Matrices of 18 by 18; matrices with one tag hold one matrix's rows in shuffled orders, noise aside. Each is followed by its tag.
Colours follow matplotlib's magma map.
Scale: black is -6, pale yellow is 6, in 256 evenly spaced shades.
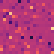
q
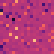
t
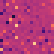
t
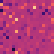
t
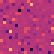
q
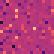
t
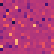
t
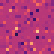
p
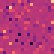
q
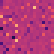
t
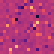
p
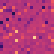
t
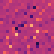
p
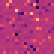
p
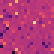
t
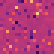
p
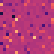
t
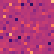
q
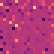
t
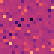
q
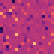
t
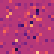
p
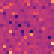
q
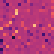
t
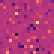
p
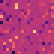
t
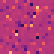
p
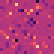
p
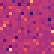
q
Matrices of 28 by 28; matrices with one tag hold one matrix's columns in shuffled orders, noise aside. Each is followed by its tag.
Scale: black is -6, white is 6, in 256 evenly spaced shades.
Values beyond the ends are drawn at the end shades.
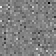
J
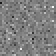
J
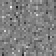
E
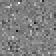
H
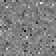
H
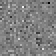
J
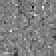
E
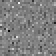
H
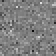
H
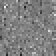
E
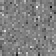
E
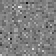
J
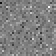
J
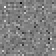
J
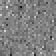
E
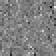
E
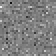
J
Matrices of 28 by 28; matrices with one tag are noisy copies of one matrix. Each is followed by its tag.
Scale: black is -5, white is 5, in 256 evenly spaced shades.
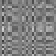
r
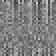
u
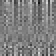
u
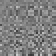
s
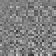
s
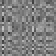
r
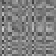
r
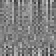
u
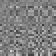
s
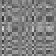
r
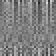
u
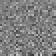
s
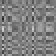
r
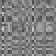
r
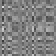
r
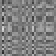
r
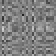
r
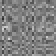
r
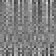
u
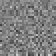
s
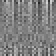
u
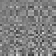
s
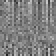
u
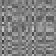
r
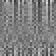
u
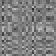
r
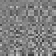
s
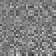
s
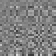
s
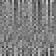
u
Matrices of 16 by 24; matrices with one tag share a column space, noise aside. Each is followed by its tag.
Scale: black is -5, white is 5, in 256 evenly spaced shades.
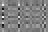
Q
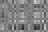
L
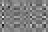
Q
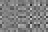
Q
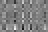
L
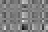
L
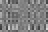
L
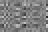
Q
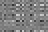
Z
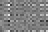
Z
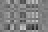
L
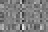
L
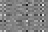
Z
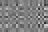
Q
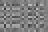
Q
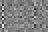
Q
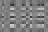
Q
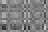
L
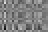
L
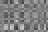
L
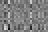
L
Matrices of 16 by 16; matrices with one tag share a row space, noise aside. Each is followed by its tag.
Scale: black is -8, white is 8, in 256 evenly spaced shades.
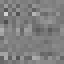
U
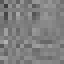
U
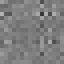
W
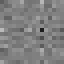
W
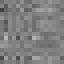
U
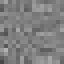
U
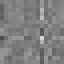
W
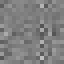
W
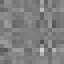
W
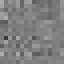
U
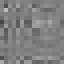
U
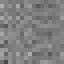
U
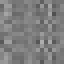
W
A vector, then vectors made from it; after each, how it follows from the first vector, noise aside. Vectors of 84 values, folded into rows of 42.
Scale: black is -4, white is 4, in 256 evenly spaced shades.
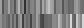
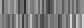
sign-scrambled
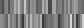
sign-scrambled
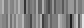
sign-scrambled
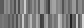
sign-scrambled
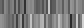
sign-scrambled
